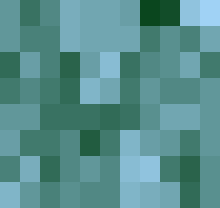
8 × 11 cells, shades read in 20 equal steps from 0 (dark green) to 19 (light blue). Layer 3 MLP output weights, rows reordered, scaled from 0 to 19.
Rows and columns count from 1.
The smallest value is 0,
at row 1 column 8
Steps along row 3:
up down down up up down up up up down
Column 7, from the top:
12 13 6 7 6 15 16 15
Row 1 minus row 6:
-1 -1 2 5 10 6 -3 -12 -10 10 8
